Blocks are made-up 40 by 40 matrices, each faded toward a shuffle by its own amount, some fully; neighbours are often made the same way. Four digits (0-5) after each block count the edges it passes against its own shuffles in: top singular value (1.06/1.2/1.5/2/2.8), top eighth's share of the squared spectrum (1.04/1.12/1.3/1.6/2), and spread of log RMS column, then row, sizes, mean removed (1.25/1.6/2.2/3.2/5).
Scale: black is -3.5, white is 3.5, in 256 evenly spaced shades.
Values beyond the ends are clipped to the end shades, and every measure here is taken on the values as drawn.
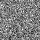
0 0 0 0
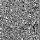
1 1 2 0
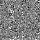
0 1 2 0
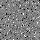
0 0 0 0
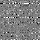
3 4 0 2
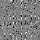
4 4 2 1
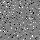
0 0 0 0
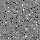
1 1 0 0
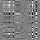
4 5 3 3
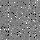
3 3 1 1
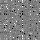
3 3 1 0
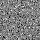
1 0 0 0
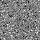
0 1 0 0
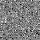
2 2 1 0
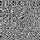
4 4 2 2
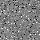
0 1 0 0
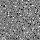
2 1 0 0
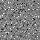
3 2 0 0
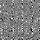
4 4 2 2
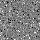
0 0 0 0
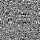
3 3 1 1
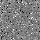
2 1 0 0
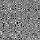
4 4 2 2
